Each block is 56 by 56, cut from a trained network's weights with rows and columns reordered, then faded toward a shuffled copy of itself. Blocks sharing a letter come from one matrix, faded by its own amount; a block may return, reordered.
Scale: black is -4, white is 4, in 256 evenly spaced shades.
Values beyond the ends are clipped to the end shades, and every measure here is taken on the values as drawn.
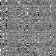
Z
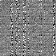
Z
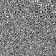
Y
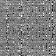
Z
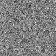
Y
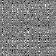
Z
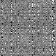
Z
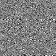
Y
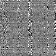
Z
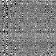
Z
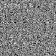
Y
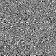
Y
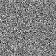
Y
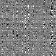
Z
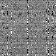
Z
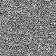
Y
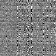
Z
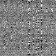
Z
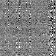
Z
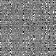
Z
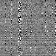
Z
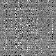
Z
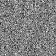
Y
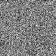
Y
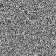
Y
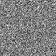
Y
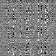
Z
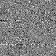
Y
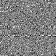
Y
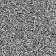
Y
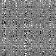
Z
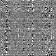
Z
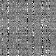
Z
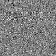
Y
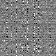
Z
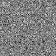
Y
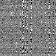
Z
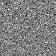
Y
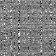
Z
